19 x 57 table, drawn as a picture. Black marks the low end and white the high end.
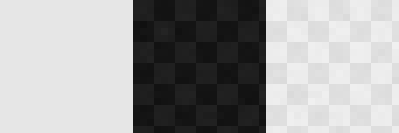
The table splits into one row of 3 panels. Panel 1,1: very high, flat. Panel 1,2: very low, checkered, faint in contrast. Panel 1,3: very high, checkered, faint in contrast.
